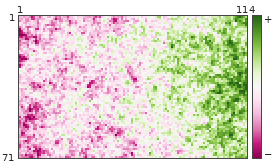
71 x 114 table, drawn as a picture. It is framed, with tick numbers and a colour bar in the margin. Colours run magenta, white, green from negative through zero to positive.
Grain: blotchy. Ninth with the highest average: middle right. Histogram: bell-shaped. Odd rows or columns: none. Stripes: none. Slope: up to the right. Average level on the scale: 50%.
